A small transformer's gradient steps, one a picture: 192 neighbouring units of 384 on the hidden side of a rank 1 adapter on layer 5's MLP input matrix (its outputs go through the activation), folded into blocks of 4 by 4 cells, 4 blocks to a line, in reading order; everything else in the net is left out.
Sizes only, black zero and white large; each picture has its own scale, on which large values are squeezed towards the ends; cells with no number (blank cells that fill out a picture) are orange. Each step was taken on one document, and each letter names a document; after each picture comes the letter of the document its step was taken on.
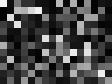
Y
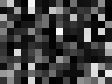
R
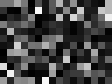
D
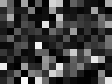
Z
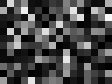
D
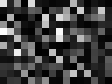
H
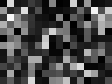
D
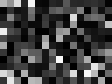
H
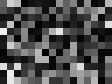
D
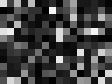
H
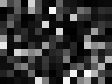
Y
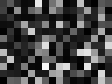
Z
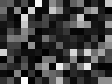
Z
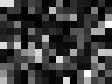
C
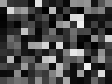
Z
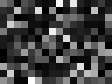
D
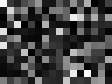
Y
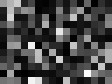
C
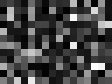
C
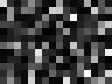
C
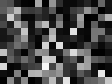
Z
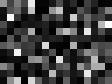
H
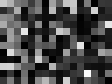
D
